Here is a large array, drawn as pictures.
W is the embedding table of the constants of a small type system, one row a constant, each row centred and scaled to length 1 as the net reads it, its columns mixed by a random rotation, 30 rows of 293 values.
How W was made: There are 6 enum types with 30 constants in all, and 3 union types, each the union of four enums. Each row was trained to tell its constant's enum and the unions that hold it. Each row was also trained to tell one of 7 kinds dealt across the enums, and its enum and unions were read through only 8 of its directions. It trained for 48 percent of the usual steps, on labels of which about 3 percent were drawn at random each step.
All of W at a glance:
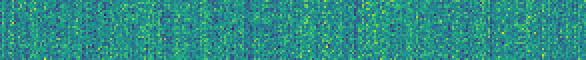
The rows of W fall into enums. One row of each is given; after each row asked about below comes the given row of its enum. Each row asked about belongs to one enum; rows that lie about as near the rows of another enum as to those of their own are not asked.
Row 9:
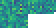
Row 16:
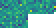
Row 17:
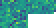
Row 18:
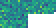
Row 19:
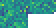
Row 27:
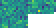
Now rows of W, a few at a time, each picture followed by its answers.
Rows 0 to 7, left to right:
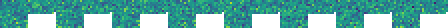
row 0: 17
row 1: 18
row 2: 9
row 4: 18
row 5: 27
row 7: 9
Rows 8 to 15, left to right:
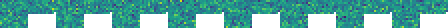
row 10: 16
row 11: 17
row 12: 18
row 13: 27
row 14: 27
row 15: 18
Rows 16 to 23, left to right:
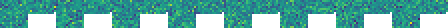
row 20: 17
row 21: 18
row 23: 16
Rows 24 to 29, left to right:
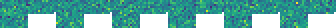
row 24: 27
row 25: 19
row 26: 16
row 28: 27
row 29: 19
